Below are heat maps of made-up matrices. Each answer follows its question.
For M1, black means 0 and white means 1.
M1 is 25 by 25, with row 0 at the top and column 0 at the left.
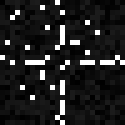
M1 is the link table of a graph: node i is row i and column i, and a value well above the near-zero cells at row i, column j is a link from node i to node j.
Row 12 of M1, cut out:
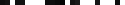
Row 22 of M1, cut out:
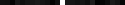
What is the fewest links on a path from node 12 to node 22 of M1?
1
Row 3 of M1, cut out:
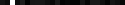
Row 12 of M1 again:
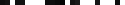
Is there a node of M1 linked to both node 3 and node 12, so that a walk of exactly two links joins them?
yes
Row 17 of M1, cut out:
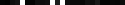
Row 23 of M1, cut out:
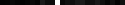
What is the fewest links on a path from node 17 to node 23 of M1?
5
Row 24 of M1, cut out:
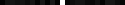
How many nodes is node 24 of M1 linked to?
1
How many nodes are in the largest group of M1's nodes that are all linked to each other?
2
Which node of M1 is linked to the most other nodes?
node 12
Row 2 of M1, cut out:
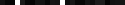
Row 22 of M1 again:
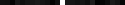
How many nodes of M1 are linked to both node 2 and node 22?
1
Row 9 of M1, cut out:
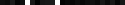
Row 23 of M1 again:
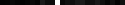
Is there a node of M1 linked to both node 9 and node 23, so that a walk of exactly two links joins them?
yes
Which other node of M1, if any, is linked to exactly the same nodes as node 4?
node 10
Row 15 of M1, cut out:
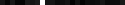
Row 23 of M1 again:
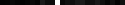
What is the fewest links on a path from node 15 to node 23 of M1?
6
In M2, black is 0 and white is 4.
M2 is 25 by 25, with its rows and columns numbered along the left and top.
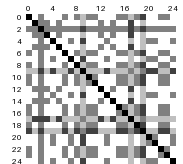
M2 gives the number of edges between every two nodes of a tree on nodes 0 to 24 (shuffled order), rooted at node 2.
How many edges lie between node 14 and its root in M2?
2
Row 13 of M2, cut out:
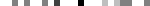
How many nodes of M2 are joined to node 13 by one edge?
1
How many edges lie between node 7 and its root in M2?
2
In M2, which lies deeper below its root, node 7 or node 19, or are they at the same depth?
node 7
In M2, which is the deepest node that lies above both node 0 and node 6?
19
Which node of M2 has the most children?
19
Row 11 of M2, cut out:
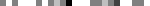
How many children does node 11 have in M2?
0
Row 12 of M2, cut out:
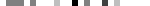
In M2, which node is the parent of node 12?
17
